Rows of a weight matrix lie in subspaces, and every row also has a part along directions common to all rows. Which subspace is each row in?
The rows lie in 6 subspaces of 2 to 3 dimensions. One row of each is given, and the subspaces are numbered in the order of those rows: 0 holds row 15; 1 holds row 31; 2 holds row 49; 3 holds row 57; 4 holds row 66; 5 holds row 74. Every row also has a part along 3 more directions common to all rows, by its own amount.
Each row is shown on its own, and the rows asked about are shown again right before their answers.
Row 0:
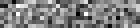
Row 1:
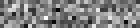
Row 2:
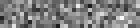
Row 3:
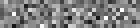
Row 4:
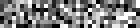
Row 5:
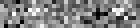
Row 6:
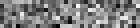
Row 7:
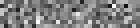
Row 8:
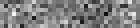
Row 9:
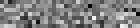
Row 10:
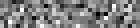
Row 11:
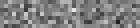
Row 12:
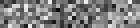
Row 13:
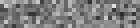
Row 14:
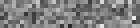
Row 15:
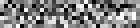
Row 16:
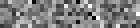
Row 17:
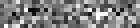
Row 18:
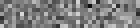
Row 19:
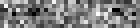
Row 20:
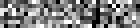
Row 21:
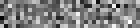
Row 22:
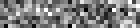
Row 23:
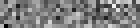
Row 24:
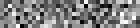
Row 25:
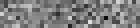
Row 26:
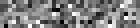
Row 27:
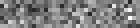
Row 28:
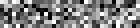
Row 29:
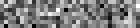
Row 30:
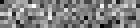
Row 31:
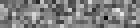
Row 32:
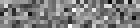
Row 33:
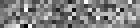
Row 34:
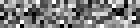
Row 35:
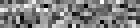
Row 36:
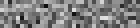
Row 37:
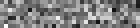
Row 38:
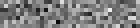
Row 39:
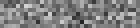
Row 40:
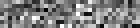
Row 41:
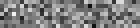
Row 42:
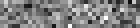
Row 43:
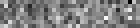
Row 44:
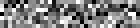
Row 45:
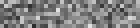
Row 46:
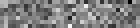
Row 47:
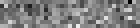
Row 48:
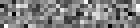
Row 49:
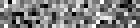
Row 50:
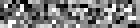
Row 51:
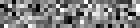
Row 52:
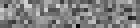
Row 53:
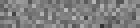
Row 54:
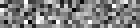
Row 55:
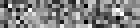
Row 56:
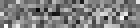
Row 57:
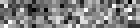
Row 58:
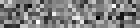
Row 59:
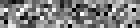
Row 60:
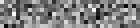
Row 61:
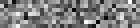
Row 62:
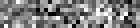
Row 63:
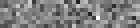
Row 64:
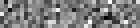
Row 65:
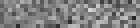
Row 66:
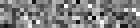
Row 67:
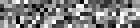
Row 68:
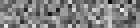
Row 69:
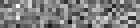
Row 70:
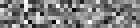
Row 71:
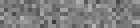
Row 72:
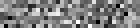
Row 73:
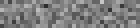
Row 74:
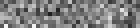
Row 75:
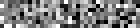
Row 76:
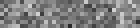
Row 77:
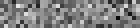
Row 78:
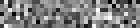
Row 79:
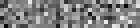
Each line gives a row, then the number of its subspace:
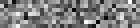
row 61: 2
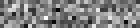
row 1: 2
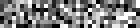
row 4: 4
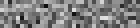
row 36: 2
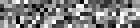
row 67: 0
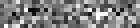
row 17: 2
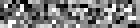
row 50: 3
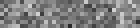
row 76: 0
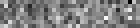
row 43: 3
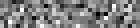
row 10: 3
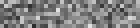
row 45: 5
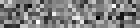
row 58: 0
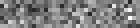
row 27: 3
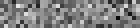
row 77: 1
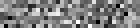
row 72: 5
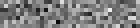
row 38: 3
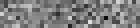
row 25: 5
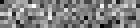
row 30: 0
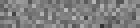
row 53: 0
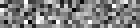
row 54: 3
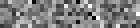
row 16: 4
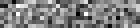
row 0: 1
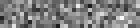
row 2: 4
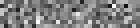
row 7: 3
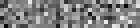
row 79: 4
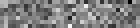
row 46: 2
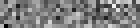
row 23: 1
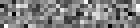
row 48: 1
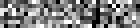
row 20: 5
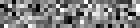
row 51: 1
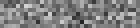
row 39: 0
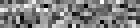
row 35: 2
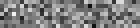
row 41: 0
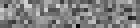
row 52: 3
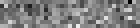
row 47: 3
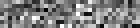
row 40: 1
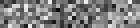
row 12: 2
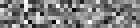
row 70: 3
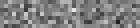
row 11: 3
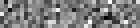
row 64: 2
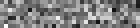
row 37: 5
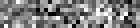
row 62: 5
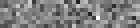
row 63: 4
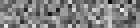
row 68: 5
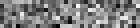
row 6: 4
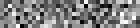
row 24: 0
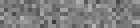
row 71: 0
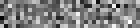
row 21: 4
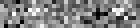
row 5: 1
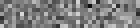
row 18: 4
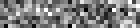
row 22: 5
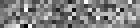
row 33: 2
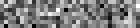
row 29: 5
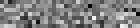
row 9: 4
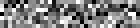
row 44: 0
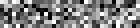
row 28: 0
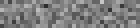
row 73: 2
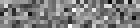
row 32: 5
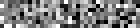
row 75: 4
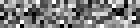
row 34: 1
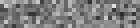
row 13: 1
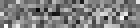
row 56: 5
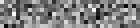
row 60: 0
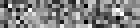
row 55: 1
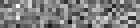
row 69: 4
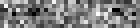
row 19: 1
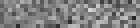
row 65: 4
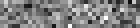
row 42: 5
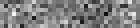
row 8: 0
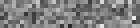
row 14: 1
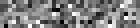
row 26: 2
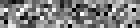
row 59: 3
